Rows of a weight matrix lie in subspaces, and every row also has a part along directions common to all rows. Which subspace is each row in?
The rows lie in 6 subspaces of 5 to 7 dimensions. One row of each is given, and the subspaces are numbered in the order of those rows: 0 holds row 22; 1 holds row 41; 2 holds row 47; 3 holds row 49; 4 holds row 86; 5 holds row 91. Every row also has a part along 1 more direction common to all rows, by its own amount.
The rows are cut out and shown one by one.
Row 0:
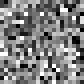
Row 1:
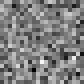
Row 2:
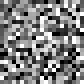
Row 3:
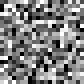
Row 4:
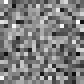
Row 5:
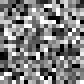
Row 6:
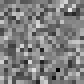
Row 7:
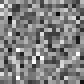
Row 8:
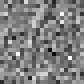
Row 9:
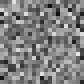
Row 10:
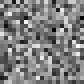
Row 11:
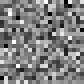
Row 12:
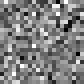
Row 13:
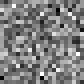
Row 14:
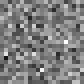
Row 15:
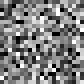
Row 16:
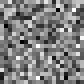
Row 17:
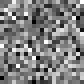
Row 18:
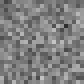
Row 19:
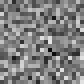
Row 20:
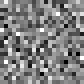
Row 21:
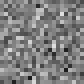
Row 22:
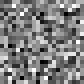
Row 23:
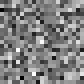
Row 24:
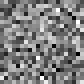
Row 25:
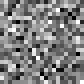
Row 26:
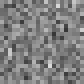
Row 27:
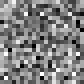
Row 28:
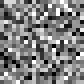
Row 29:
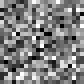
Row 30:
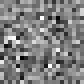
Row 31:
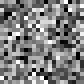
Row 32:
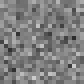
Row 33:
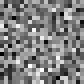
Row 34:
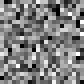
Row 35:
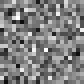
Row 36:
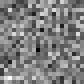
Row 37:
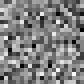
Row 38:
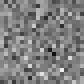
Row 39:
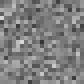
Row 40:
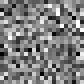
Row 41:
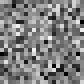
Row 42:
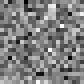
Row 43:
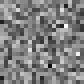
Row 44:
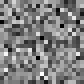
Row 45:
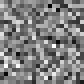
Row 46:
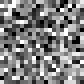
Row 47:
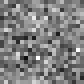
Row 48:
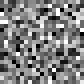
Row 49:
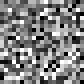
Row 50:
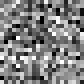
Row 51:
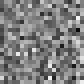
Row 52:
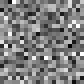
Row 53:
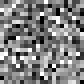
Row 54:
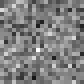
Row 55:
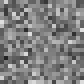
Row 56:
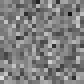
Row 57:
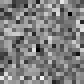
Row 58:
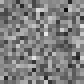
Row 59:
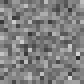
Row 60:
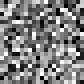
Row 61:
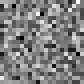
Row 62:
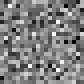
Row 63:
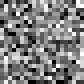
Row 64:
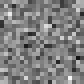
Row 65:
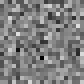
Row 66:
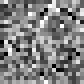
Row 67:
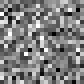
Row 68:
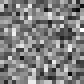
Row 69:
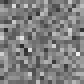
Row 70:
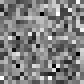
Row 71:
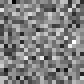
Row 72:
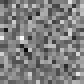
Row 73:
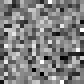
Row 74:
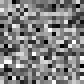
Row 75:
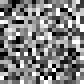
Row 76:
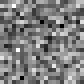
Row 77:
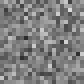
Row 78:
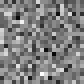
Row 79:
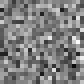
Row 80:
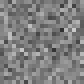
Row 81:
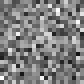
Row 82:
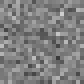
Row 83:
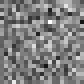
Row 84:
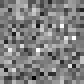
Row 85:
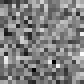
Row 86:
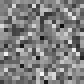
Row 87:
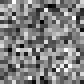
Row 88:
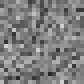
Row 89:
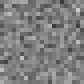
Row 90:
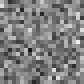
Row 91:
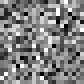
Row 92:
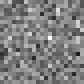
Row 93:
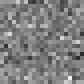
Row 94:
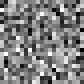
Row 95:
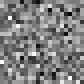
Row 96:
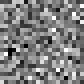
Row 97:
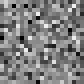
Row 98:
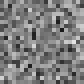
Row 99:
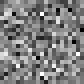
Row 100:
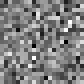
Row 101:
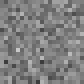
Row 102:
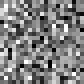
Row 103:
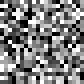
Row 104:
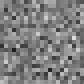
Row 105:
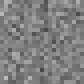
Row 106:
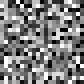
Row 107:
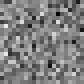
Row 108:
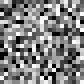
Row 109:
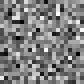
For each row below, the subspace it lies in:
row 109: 2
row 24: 1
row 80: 0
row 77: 5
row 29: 3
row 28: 5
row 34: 5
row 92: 2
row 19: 2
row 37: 1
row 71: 0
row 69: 4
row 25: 1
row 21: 2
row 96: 2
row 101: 0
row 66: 2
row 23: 0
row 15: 2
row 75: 5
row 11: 2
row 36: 3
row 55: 4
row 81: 3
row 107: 1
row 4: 0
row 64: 4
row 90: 5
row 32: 3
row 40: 0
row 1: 0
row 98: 1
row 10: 1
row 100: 5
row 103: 2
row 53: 3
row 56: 3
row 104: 2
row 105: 1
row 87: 2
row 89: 4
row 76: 0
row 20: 0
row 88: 3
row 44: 4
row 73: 0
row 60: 1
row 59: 4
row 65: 0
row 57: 3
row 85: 4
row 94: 5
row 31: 5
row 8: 2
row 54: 3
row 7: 0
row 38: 2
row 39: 3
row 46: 0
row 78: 2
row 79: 5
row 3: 4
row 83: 4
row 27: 1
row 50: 3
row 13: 4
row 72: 4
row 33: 1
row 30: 3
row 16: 1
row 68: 4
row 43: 1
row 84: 3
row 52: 0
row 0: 5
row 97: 4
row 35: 2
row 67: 0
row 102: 1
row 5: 0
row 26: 1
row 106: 5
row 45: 5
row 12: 5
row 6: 0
